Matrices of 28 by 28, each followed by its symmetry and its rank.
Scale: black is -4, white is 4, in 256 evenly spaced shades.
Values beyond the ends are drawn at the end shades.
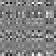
neither, rank two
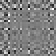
antisymmetric, rank two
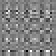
neither, rank two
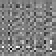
neither, rank three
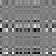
neither, rank one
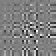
antisymmetric, rank two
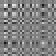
symmetric, rank one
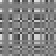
symmetric, rank one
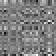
neither, rank three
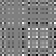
symmetric, rank one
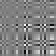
symmetric, rank one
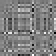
antisymmetric, rank two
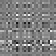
neither, rank two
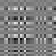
neither, rank one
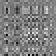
neither, rank three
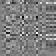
neither, rank three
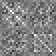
symmetric, rank five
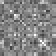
symmetric, rank five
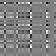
neither, rank one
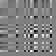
symmetric, rank one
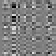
neither, rank two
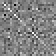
symmetric, rank five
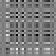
neither, rank one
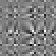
antisymmetric, rank two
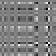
neither, rank one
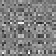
neither, rank three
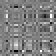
antisymmetric, rank two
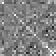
symmetric, rank five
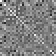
symmetric, rank five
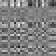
neither, rank two
